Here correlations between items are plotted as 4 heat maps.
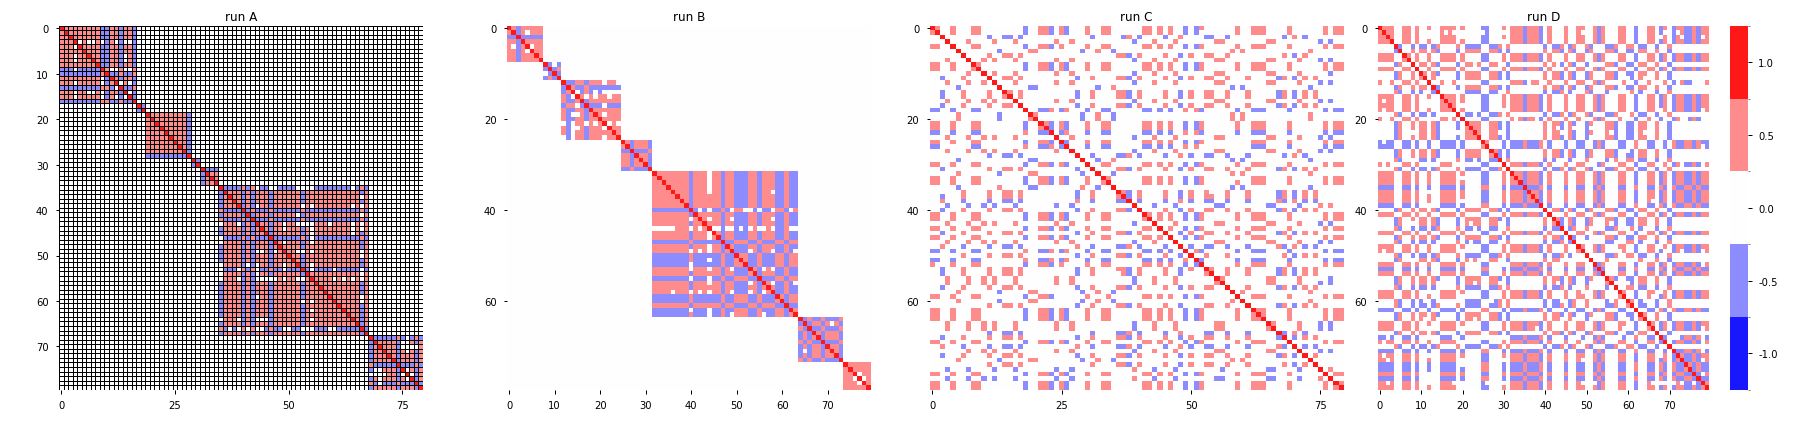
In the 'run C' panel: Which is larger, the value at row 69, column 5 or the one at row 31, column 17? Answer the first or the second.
the second
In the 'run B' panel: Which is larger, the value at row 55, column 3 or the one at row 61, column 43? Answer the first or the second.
the second
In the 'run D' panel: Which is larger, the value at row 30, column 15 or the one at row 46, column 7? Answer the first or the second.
the first
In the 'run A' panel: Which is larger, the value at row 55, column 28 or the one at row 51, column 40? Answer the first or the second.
the first
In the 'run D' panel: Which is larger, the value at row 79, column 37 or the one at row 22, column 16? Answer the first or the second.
the first
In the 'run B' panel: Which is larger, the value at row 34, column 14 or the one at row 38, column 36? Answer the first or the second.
the second
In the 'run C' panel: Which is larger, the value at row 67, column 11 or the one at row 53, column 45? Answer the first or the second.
the second
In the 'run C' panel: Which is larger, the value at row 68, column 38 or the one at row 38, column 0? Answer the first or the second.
the second
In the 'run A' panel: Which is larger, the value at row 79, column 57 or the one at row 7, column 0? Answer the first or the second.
the second
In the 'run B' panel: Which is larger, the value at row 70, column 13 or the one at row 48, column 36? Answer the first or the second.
the second
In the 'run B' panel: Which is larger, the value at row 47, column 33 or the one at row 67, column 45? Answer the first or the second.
the second
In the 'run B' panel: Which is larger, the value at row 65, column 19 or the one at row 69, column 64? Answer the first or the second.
the second
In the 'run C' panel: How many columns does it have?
80
